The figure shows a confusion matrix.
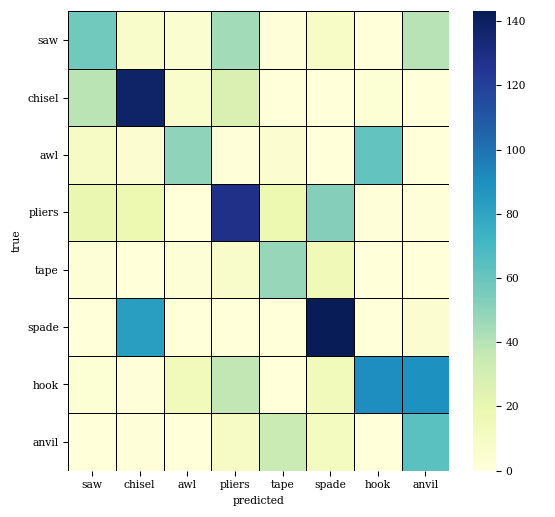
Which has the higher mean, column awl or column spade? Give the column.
spade
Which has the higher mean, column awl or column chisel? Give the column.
chisel
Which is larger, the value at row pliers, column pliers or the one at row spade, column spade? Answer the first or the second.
the second
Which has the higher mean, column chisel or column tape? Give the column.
chisel
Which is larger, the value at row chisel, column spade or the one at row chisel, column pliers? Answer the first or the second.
the second
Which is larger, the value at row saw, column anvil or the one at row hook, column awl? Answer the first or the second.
the first
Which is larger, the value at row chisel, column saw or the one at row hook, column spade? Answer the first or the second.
the first
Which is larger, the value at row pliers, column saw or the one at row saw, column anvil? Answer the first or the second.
the second
